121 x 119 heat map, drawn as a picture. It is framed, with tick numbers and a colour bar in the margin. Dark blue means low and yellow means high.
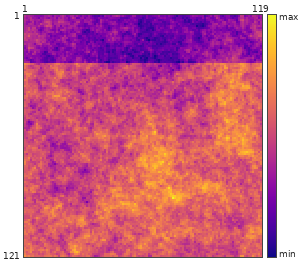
Seam: horizontal, 20% of the way down, the bottom part higher. Lone odd cells: none. Stripes: none. Average level on the scale: 50%.
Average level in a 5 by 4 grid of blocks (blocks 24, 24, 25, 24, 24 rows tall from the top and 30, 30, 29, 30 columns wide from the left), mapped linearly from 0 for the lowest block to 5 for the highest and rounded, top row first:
1 0 0 1 | 3 3 3 4 | 3 4 4 5 | 3 4 5 4 | 4 4 4 4
